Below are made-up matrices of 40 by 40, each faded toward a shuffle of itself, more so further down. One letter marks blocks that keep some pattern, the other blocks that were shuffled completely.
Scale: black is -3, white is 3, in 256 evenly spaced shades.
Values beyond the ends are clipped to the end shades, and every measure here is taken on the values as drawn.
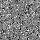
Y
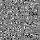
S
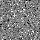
Y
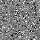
S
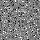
S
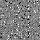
S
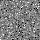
Y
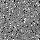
Y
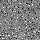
Y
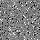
S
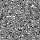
Y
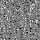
S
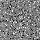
S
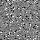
S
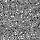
Y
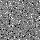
Y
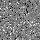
Y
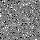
S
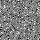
Y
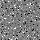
Y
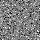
Y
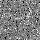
Y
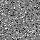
Y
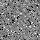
Y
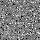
Y
